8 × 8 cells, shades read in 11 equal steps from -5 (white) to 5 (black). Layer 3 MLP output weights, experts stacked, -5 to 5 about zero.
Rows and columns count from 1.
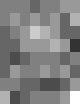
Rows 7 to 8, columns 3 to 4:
1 1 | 1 0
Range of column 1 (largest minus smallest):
3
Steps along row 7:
same up same up same down down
